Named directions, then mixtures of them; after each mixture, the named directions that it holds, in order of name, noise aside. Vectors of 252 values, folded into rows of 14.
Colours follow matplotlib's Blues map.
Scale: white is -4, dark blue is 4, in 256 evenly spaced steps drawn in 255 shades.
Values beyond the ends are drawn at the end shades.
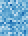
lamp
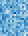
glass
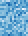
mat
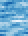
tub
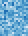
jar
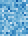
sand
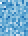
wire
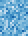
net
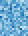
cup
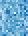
glass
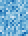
net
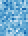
mat, tub, wire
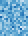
cup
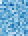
jar, lamp, wire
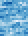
tub, wire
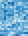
jar, tub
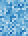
cup, mat, net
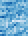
mat, net, tub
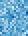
net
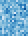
glass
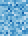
cup, lamp, sand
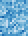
mat, net, tub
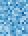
cup, lamp, sand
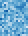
jar, sand, wire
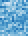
jar, mat, tub
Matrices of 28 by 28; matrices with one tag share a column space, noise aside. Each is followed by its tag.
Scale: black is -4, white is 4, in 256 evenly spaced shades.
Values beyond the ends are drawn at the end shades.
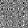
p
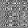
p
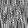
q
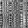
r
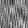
q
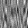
q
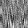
q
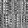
r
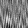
q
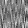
q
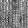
r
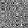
p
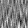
q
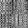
r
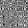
p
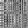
r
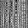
r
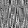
q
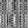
r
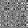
p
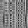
r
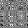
p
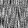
q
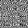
p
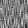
q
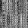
r
